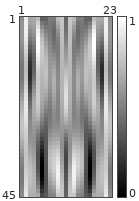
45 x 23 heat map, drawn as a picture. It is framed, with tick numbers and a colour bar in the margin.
The bottom middle is the ninth with the highest average. It is mirror symmetric from left to right. The centre is the smoothest part. Streaks run downward.
